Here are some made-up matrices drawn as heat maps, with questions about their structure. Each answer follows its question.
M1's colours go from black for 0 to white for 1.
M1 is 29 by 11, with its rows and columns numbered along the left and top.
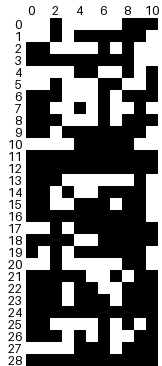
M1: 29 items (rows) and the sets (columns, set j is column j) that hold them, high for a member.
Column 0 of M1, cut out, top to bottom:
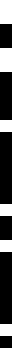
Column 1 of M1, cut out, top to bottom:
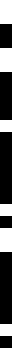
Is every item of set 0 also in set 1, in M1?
yes
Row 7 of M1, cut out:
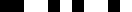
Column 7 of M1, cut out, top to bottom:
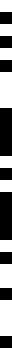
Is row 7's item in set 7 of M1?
yes
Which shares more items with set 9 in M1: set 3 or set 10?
set 3
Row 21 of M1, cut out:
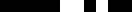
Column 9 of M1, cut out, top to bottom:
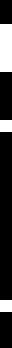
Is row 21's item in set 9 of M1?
no
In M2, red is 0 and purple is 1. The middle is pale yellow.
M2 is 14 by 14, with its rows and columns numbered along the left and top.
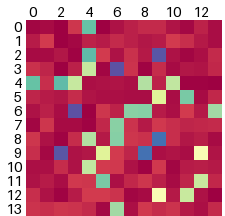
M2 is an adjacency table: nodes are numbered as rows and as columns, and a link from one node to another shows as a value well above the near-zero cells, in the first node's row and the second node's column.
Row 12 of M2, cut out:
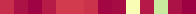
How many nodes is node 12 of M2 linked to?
2
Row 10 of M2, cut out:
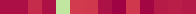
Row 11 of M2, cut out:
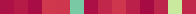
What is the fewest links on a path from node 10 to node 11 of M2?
5
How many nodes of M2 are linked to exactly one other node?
4
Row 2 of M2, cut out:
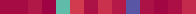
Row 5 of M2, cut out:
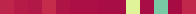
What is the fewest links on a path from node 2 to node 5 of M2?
2
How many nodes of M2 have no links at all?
1
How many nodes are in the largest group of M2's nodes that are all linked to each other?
2
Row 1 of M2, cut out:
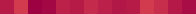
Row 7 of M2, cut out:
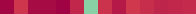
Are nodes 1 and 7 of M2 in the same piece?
no
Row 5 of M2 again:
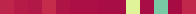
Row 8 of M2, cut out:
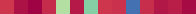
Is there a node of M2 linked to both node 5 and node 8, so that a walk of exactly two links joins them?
yes
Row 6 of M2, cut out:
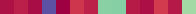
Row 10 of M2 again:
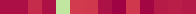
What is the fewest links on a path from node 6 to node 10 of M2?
3
